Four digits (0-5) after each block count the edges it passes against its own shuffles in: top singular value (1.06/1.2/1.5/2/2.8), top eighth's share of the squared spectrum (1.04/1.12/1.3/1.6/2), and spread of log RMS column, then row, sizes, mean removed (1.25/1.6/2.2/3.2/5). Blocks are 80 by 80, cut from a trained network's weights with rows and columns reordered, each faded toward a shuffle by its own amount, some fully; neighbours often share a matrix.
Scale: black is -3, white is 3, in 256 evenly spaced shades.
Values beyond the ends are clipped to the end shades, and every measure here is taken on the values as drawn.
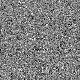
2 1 0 1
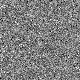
0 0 0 0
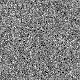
1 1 0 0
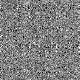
2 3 1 2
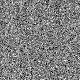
1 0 0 0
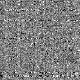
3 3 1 3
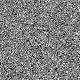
0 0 0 0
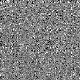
3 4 2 2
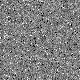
0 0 0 0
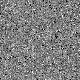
1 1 0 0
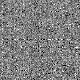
2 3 1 2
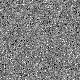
0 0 0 0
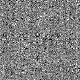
2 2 1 2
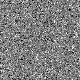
0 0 0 0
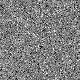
1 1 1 0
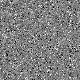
1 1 1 0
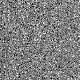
2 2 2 1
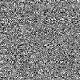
3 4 1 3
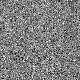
1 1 0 1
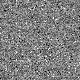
0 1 0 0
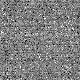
2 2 1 0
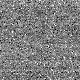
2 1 0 0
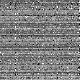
4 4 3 2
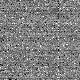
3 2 1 0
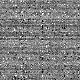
4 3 2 1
